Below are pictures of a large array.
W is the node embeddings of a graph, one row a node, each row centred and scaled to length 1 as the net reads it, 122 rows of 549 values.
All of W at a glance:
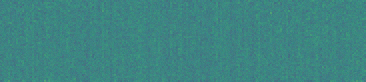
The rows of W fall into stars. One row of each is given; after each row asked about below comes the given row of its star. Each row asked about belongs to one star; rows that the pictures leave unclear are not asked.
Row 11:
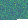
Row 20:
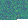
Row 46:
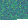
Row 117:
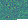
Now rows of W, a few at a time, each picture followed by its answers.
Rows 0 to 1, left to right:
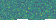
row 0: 46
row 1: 117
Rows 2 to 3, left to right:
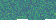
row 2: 117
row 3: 11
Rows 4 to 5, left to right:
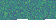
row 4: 11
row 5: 11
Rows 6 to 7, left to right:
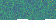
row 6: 11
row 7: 46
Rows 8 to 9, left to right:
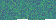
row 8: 46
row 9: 46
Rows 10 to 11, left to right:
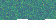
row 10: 11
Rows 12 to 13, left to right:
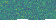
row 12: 117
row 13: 46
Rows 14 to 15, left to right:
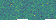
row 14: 46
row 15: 11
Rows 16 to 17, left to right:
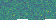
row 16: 117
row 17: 117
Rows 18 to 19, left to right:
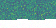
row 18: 20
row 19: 117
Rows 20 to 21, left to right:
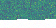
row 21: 11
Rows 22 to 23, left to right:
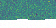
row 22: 20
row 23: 46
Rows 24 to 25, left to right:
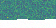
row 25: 117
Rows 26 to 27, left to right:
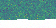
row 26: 46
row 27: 46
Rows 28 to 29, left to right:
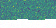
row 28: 46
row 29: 46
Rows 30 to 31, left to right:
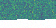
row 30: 20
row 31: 11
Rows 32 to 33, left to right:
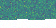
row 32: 20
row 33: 11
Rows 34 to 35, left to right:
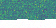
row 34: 11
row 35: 11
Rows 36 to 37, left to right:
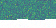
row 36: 11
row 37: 117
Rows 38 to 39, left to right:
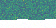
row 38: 20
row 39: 46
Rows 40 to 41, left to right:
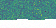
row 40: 20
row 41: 117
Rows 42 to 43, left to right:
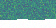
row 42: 20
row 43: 11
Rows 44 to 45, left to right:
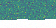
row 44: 117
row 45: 20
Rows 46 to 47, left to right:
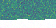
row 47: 20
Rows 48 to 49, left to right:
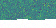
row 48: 11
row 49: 20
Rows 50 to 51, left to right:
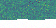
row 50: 46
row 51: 20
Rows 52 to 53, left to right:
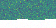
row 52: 46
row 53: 46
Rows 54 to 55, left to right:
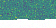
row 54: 20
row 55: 11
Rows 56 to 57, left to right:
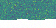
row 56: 11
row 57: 117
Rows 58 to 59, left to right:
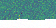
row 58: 46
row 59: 20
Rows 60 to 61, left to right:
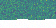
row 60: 117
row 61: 46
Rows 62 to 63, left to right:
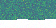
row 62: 20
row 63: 20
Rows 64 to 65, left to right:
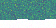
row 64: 11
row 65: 117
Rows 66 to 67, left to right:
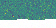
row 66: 11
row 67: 46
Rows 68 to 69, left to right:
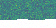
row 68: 20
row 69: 117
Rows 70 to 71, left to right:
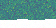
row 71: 20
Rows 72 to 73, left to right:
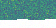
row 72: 11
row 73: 46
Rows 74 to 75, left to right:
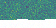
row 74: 20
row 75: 11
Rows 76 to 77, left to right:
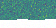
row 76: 46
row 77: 20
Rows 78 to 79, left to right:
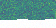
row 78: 20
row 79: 11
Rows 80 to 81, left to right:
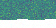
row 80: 46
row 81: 11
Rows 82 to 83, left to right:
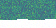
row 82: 46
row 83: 11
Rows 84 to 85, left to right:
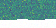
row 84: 46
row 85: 11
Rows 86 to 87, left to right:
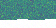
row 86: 11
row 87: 11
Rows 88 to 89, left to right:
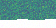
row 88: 46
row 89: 117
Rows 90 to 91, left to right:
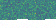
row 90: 117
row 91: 11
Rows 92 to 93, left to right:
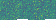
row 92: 117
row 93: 117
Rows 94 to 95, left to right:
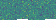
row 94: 11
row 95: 11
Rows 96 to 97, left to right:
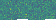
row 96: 117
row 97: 117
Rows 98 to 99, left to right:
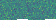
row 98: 11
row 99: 11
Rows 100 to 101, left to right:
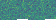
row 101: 46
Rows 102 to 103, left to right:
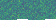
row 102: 117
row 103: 46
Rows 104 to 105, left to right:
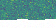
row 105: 46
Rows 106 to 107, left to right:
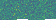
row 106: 117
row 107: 46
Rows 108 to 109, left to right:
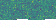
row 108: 11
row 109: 20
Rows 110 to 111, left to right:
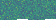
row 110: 46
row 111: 117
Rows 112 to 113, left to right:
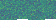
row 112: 117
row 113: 46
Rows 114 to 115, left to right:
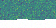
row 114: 46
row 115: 11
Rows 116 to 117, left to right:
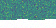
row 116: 11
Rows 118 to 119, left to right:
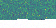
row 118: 11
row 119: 11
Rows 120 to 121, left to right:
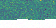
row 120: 11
